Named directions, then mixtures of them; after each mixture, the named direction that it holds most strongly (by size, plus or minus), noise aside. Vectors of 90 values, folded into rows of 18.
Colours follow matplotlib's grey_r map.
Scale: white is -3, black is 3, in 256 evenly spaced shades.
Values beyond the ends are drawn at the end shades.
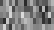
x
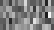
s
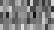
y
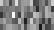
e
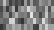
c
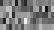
x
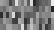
e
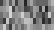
x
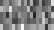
y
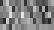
x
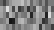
c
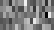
s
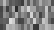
c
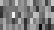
e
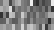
y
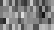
x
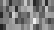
c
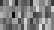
e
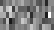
s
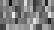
s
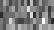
c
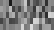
s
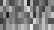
y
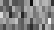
x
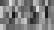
e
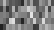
c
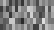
c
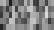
c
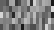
y
